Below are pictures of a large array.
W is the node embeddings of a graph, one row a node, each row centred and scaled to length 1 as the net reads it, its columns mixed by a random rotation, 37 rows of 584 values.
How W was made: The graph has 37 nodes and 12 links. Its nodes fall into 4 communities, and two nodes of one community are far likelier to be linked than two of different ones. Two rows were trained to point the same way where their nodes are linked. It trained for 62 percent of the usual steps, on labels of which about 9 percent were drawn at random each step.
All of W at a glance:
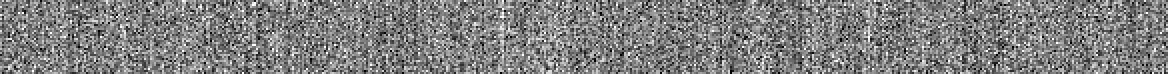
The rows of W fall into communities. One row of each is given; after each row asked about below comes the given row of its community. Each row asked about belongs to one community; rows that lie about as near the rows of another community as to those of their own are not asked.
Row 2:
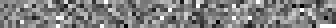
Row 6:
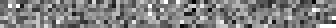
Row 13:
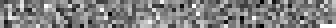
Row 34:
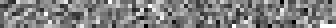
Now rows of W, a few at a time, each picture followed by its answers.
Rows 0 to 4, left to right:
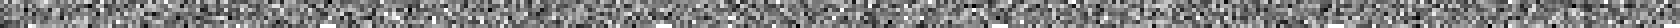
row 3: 34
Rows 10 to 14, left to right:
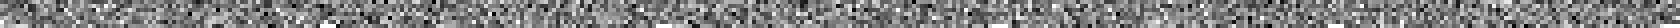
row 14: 6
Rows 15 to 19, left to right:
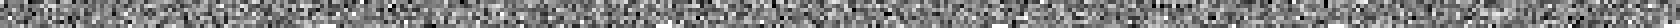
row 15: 34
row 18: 13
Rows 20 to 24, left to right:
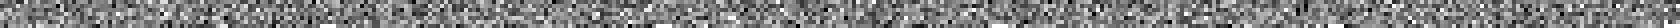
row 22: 2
